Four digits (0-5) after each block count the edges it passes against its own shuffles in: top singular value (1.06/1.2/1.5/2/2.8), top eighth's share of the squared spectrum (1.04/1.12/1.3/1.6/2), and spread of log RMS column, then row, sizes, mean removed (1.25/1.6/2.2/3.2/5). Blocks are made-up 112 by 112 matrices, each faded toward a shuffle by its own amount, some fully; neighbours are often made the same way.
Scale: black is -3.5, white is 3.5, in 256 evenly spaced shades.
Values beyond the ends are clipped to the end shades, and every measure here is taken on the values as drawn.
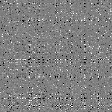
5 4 2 3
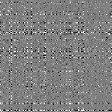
5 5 3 4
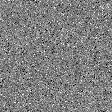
1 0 0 0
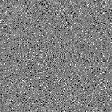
4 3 1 1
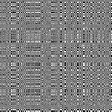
5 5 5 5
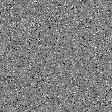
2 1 0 0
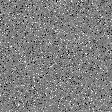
0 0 0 0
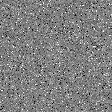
2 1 0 0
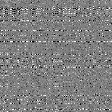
4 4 2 4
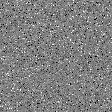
2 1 0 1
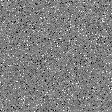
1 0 0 0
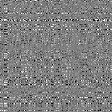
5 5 2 4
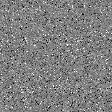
0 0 1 1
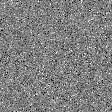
0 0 0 0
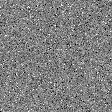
0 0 0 0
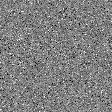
0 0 0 0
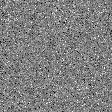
0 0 0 0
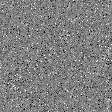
2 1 0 0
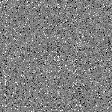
3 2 2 1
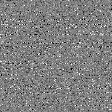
1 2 0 3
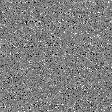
1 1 0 2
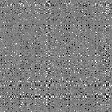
5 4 3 3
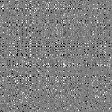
5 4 3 3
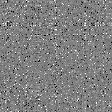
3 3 1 1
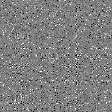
4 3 2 2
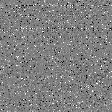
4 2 0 2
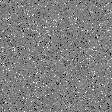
2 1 0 1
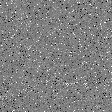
2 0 0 0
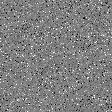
2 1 0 0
